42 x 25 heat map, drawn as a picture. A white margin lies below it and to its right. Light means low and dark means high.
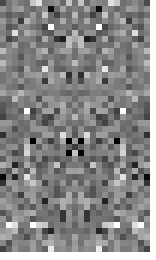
Seam: none. Grain: fine. Average level on the scale: 50%. Mirror symmetry: left to right. Histogram: heavy tails on both sides. Stripes: none. Slope: none.
